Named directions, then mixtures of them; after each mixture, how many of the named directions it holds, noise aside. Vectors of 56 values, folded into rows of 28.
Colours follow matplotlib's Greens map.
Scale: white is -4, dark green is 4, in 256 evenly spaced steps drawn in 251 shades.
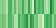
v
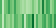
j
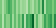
two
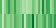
one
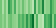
two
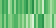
two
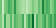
one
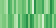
one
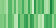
one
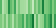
two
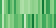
one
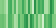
one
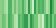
one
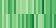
two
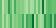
two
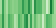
two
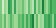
two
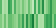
two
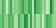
two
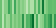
two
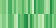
one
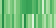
one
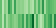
two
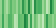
two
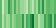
two
